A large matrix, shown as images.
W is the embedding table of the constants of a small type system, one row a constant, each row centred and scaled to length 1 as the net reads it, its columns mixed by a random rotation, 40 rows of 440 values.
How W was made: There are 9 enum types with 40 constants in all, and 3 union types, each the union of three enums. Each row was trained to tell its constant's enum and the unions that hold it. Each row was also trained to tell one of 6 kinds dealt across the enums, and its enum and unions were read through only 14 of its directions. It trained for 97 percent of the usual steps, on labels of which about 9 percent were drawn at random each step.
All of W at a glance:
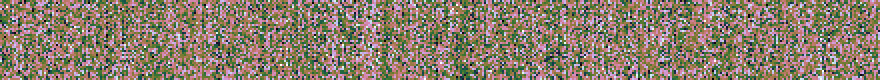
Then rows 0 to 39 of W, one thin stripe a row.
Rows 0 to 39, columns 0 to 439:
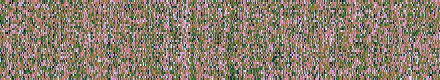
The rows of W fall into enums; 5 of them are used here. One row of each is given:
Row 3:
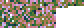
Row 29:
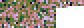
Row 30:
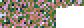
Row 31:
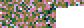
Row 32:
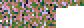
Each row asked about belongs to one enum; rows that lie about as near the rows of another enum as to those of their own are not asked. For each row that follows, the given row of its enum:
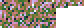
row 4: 30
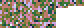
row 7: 32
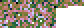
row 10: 32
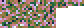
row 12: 31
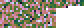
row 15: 3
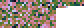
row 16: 32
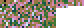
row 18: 29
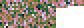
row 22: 29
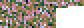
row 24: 32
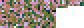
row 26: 31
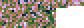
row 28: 31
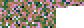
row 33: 29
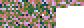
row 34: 29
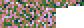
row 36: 3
